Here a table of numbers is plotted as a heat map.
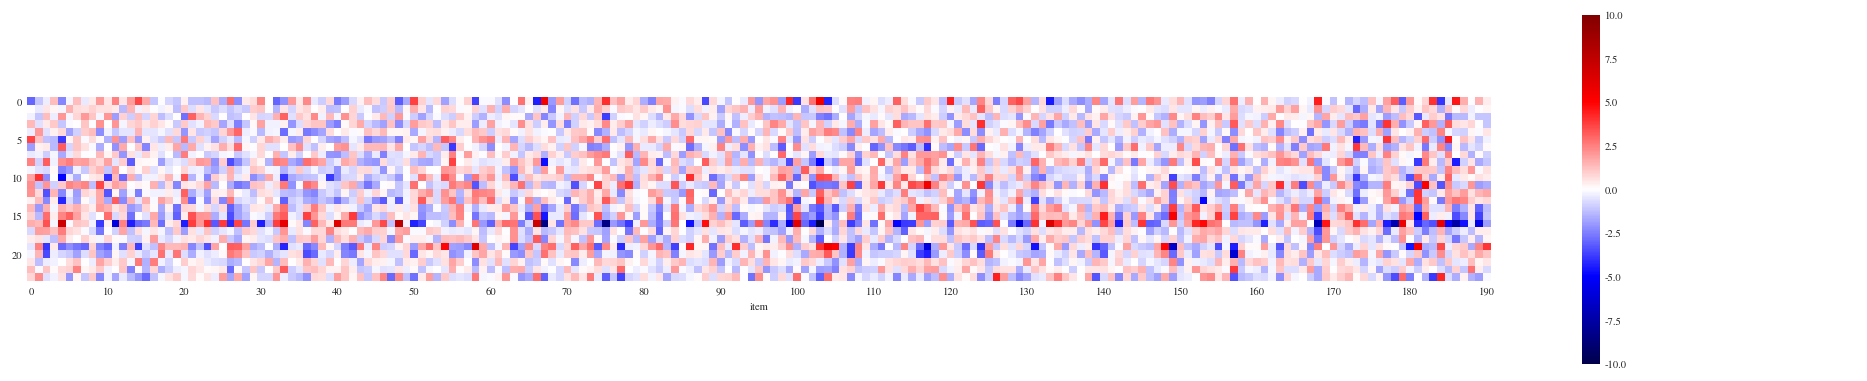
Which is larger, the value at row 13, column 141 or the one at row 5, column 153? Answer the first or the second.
the first
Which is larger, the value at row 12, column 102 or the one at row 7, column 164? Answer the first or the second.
the second
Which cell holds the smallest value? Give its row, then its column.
16, 103
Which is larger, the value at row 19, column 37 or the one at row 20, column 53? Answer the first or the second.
the second
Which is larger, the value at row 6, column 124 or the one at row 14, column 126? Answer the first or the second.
the second
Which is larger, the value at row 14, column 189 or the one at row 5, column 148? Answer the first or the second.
the second
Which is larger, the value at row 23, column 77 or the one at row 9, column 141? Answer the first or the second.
the second
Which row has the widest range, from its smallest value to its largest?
16
